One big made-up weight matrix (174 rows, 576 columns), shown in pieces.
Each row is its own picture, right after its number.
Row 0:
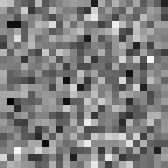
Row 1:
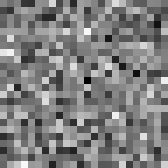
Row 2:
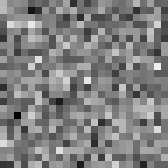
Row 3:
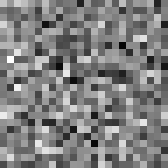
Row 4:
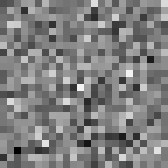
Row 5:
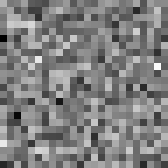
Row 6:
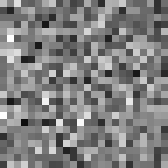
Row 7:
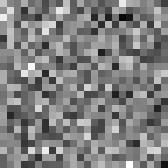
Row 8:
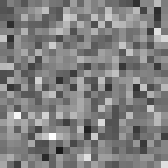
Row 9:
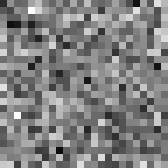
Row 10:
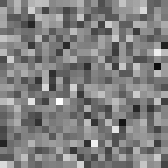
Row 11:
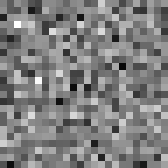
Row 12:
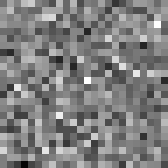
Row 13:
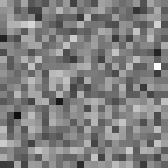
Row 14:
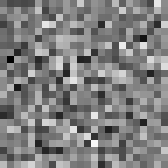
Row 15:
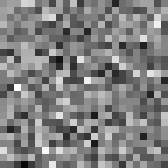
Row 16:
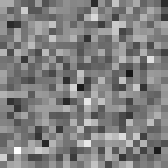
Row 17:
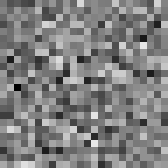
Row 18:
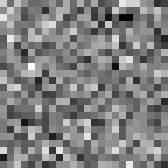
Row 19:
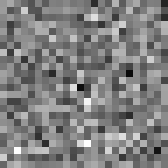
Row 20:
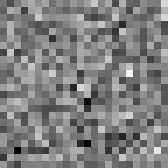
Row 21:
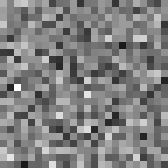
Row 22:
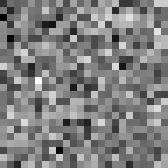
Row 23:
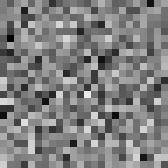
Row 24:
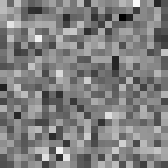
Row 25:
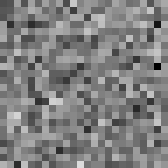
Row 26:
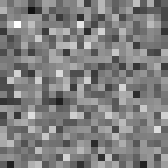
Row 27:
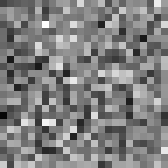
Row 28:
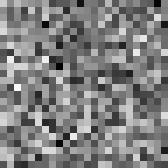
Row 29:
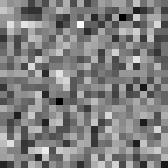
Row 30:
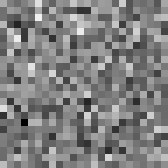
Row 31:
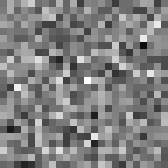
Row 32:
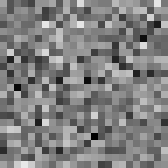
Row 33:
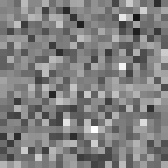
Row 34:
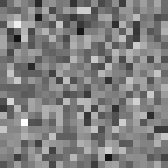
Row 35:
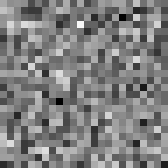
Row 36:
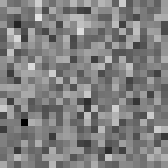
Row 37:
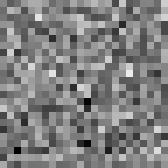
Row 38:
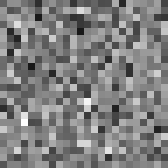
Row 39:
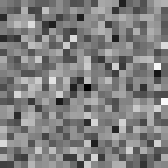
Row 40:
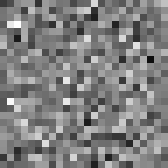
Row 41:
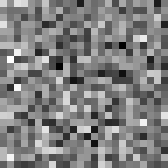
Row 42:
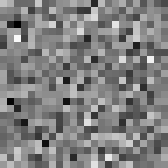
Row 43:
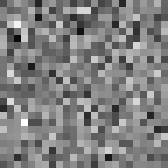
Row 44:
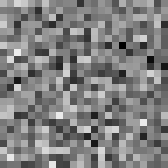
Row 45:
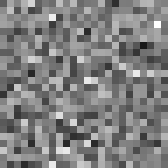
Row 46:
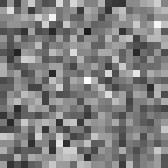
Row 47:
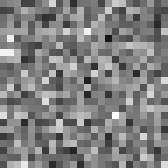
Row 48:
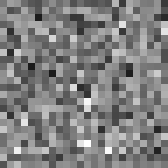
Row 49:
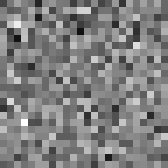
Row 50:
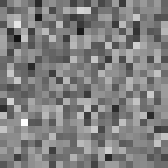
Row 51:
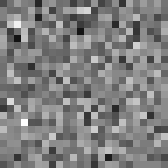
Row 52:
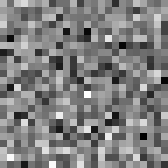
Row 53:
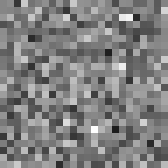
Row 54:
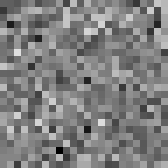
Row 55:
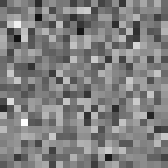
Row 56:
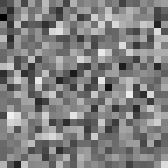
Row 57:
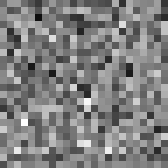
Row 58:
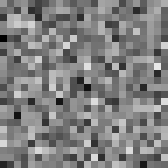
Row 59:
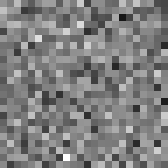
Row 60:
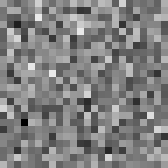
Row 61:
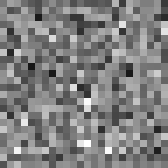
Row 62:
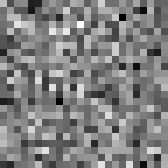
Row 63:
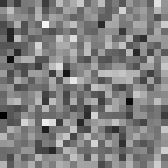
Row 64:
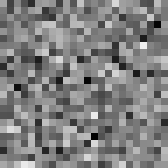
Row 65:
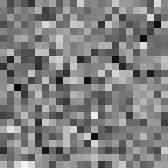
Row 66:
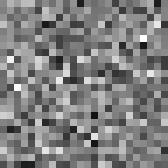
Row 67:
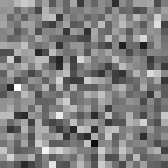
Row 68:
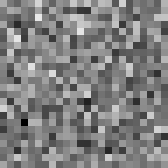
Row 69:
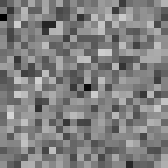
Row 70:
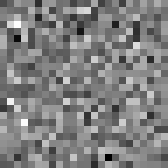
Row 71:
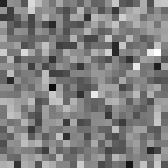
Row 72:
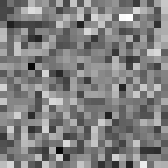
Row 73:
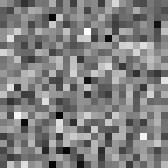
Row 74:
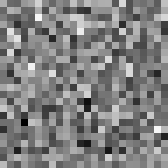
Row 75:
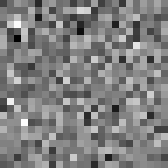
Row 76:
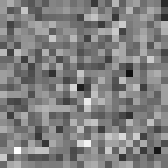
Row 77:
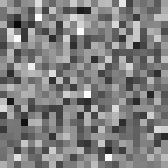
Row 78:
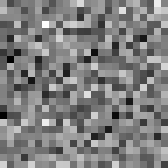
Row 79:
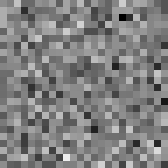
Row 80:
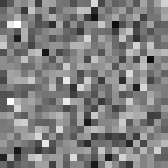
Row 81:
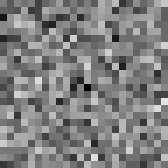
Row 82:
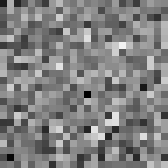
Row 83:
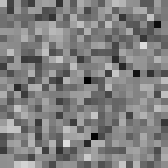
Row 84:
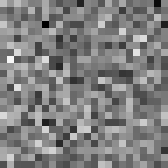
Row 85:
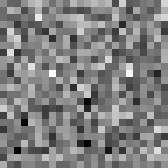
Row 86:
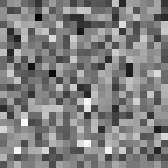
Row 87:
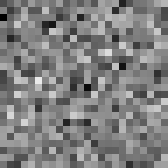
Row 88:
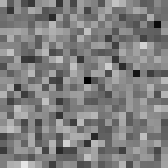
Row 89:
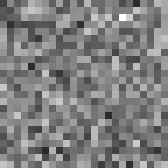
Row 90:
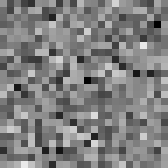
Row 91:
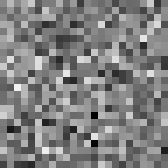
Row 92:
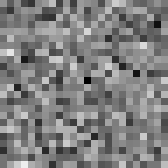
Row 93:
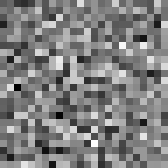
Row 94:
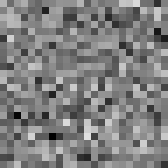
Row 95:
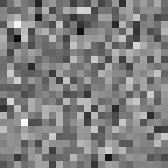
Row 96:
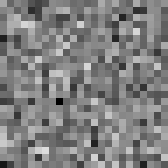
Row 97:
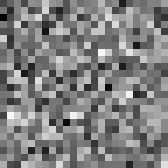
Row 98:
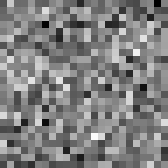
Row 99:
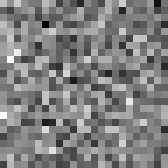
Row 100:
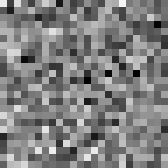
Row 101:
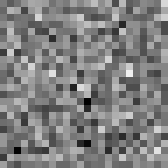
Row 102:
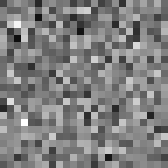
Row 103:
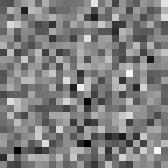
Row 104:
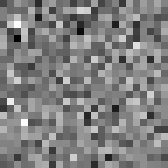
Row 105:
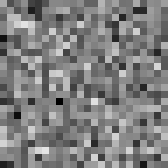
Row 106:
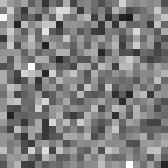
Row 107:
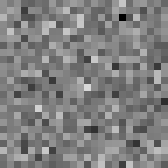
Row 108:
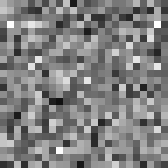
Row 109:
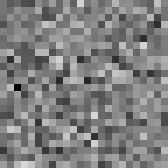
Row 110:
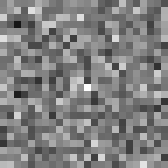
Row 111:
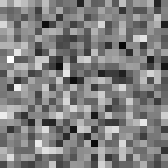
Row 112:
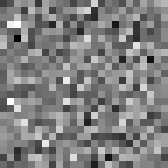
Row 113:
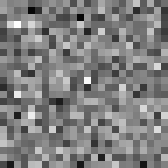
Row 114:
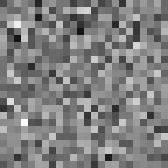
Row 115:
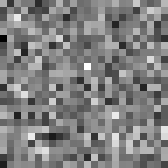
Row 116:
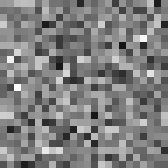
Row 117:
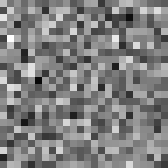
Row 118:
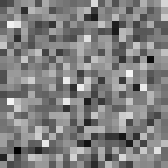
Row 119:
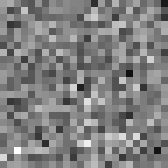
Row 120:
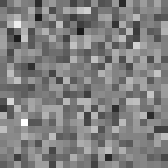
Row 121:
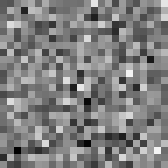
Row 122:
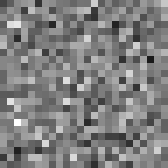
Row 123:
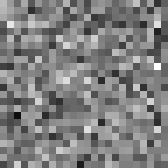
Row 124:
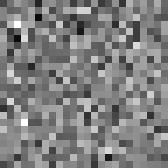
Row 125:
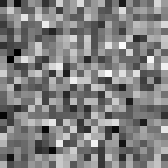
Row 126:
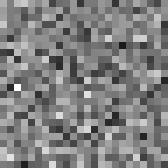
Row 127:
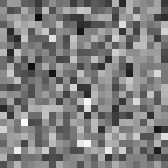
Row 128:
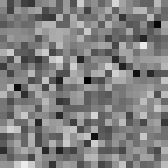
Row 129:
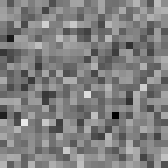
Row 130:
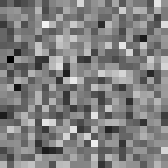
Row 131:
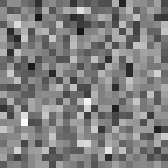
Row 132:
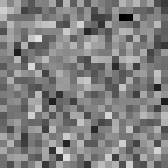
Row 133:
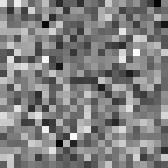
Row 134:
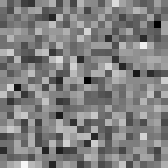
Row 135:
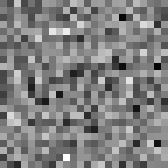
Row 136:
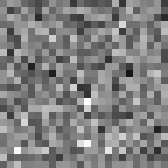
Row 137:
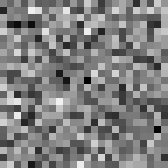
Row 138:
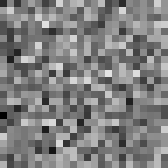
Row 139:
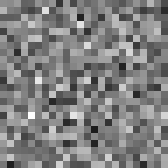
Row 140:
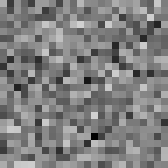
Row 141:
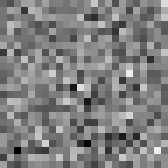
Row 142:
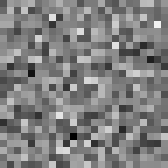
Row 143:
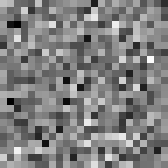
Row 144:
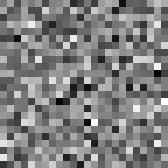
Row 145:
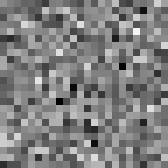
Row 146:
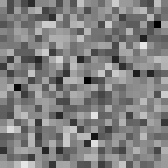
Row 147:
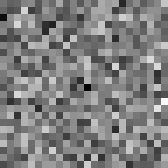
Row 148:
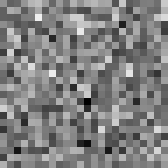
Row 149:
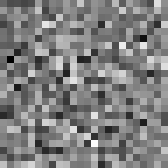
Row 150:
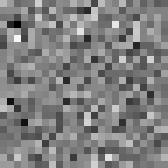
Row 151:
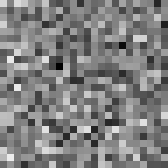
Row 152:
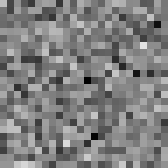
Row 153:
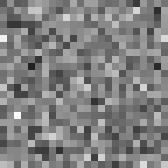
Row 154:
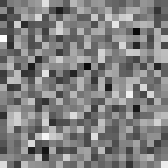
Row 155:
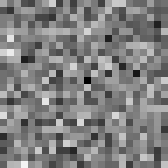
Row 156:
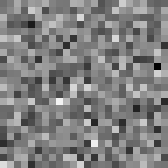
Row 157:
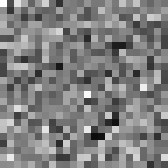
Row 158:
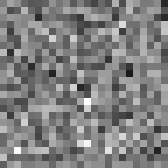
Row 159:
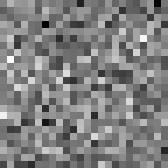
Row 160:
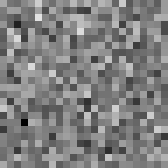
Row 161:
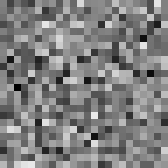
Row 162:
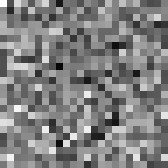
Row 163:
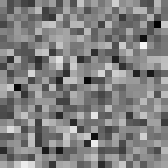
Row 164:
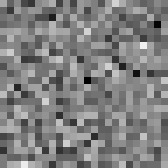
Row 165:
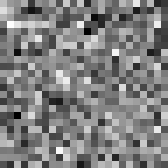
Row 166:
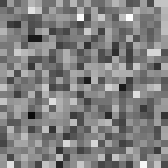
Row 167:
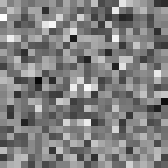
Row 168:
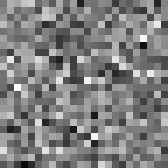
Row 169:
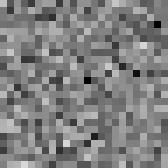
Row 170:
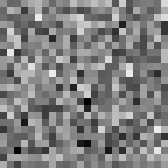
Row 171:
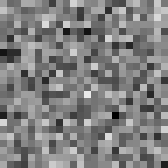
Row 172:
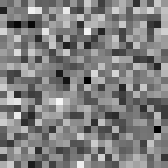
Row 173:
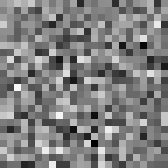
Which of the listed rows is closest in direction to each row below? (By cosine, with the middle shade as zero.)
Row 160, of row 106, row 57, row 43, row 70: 106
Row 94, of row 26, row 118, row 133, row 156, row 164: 156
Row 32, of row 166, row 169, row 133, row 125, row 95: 169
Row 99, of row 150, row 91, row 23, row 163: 91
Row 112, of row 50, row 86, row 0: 50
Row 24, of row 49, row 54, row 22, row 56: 49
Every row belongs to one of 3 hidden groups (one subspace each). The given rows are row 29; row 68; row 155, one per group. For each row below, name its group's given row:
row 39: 29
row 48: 68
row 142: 155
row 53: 29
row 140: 155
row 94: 29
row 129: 155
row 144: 29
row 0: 68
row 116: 155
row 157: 155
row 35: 29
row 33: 29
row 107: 29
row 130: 155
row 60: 68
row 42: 68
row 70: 68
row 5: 29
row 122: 68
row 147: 29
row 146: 155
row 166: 29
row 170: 68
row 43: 68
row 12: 155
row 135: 29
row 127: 68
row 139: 29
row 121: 68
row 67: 155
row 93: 155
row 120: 68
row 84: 155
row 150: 68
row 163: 155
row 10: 29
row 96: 29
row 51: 68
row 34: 68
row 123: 29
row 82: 155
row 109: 155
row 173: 155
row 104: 68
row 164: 155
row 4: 68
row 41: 155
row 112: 68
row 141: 68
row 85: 68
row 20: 68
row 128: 155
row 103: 68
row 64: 155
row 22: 29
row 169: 155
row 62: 29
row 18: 29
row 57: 68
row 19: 68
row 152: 155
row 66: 155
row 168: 155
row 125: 155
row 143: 68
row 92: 155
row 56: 29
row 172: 29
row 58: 29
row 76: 68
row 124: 68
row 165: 29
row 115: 29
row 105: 29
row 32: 155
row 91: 155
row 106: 29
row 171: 155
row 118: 68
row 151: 155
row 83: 155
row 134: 155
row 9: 29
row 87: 29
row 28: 155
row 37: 68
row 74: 68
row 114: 68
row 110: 29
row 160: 68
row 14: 155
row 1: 155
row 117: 29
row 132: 29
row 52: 155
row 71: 29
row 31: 155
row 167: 29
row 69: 29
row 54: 29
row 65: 155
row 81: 29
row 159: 155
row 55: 68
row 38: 68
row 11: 29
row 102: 68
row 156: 29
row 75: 68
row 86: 68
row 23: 155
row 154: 29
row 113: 29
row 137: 29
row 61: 68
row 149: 155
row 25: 29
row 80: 68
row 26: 29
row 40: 68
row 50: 68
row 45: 155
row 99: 155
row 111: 155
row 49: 68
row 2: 29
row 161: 155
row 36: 68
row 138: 155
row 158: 68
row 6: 155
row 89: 29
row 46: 155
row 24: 29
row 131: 68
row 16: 68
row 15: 155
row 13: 29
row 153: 29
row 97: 29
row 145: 29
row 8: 29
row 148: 68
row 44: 155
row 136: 68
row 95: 68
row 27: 155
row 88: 155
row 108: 29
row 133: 155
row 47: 155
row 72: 29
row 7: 29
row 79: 29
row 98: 155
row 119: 68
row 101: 68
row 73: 155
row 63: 155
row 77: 68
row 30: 68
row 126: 155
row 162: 155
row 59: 29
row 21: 155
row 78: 155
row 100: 155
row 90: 155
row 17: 155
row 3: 155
